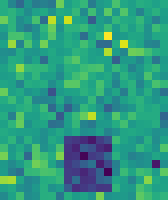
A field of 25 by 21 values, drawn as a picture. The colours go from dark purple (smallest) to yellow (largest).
There are no regular stripes. The bottom middle is the ninth with the lowest average. In the bottom middle lies a patch that is lower than the rest.
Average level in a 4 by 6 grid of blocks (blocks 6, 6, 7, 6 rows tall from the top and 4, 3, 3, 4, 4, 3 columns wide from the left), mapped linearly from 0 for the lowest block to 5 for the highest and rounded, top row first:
445454
445544
543244
451044
